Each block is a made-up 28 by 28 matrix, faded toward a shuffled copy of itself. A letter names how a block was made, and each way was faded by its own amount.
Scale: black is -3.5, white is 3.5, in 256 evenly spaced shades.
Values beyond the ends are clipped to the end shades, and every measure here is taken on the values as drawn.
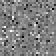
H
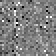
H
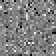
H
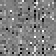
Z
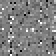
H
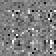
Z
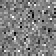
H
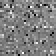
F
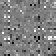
Z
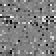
F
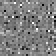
F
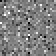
H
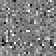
F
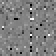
Z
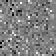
H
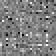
Z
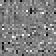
F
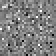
H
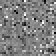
H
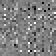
Z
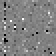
H
